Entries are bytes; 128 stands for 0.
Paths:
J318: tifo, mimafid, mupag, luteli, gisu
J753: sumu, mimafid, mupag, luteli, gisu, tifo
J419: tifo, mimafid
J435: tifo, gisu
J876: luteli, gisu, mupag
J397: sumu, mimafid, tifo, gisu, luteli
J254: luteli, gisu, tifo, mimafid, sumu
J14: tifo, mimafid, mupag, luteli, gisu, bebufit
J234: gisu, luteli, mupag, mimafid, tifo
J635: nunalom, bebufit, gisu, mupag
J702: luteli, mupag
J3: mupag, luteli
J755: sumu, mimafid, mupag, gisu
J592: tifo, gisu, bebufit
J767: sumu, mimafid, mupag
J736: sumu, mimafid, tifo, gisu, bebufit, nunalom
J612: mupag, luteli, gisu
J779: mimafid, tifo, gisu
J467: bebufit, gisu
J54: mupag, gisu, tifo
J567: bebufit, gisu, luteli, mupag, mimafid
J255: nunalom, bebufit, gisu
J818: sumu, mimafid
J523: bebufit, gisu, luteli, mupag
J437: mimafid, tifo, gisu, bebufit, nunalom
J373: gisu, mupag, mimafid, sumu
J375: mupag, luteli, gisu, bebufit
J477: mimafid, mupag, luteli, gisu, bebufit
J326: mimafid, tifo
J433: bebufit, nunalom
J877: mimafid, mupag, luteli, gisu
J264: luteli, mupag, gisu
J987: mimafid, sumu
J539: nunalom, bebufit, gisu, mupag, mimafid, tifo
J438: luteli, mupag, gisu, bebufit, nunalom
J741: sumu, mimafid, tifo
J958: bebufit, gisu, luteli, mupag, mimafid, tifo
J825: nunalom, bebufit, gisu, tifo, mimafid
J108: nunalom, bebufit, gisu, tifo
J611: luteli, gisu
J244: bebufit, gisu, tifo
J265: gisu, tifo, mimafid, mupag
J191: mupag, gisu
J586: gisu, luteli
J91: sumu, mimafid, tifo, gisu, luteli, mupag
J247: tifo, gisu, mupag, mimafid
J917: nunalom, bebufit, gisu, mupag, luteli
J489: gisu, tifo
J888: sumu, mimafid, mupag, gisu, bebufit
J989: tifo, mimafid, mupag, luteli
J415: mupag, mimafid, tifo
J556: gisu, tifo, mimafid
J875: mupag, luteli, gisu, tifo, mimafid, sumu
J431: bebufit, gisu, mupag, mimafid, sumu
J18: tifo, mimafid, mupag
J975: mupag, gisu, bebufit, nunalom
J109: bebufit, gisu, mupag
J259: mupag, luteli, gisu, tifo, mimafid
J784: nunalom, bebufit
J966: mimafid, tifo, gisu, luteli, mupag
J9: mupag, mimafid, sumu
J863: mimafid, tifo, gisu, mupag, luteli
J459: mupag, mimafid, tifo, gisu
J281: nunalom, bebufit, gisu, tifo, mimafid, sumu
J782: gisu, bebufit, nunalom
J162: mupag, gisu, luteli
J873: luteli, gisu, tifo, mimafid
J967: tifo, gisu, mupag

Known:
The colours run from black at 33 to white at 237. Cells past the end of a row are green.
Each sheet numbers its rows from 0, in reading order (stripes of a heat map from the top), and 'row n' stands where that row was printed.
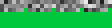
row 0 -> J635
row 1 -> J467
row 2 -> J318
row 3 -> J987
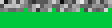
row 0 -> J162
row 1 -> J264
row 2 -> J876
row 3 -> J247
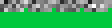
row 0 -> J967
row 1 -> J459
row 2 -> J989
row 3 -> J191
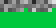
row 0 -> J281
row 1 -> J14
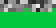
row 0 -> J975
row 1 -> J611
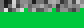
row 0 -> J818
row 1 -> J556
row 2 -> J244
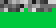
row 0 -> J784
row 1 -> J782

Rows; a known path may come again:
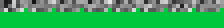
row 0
J818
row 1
J888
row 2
J281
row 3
J477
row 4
J247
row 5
J437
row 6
J435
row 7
J958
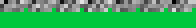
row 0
J54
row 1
J459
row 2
J876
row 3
J967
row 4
J397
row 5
J567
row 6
J767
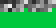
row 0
J611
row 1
J873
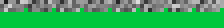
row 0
J975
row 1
J244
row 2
J825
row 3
J431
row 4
J14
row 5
J255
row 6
J877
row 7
J523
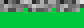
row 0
J373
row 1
J863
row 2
J254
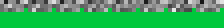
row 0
J9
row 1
J438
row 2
J875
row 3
J318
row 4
J917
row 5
J91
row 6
J433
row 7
J375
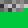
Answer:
J467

